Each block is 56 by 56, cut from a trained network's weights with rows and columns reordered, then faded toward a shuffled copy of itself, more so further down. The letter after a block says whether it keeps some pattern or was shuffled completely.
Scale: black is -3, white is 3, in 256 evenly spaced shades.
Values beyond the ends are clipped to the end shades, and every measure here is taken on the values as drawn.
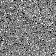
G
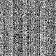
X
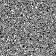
G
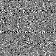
X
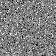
G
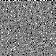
X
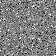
G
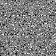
X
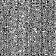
X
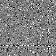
X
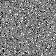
G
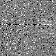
X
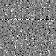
X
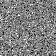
G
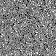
G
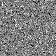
G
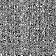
X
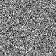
X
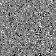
X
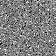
G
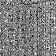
X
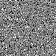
G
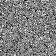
G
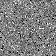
G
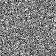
G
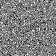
G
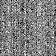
X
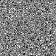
X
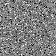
G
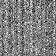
X
